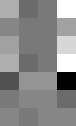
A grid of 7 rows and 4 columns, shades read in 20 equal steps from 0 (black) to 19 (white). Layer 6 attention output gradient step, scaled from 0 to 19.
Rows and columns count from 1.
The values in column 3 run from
9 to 11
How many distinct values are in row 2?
3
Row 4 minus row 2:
3 -1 0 7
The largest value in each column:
13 11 11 19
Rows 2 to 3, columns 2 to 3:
9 9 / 9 9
